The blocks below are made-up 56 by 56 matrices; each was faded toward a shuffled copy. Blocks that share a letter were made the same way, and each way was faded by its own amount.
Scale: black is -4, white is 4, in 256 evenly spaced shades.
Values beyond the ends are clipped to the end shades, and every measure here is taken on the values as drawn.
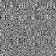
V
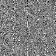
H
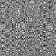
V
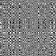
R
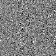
H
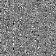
H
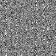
H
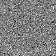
H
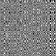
R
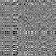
R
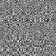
V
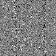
H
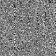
H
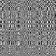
R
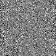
H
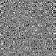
V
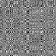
R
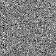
H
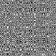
V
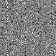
H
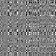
R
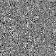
H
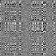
R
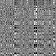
R
